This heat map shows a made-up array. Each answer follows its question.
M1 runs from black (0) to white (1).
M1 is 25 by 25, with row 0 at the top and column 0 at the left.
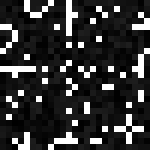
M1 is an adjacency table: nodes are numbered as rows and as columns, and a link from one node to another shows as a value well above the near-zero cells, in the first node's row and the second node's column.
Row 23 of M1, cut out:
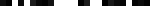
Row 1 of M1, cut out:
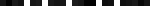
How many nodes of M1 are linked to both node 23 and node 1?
3
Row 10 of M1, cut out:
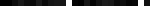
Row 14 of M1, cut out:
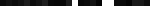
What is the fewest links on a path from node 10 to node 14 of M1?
3
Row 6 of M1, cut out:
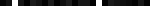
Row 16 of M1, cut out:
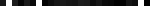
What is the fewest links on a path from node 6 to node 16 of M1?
1
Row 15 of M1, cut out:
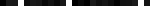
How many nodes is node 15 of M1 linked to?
3
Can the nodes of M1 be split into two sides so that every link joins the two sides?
no
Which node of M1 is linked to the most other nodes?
node 11
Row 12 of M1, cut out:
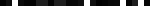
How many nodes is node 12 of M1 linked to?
4
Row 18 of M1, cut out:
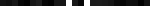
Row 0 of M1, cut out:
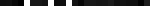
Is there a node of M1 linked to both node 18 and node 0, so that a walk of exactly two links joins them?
yes
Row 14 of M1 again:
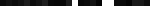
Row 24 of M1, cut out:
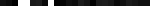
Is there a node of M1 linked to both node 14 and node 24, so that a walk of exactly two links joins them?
no
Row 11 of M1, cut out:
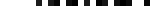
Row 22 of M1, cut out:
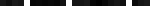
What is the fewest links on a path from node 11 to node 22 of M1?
1
